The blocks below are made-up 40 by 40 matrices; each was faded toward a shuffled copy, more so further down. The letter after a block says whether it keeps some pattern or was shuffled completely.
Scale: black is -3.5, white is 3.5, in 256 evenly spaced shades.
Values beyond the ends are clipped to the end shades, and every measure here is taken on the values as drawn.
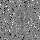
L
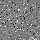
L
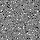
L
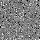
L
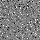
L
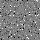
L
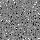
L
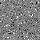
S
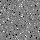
L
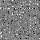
S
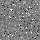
L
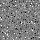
L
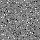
L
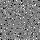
S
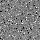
L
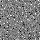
S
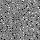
S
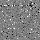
S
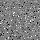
L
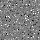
L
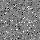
S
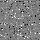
S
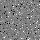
L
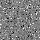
S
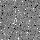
L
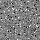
L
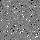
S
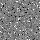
L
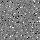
L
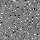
L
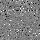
S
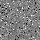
S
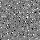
S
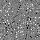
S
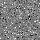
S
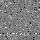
S
